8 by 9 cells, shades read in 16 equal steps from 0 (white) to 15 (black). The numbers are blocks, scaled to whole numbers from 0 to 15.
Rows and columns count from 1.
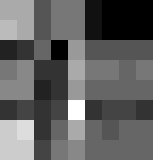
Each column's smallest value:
3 2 9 8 0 8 8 9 8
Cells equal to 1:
0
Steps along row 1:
same up down same up up same same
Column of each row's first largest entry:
7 7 4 3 3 1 3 3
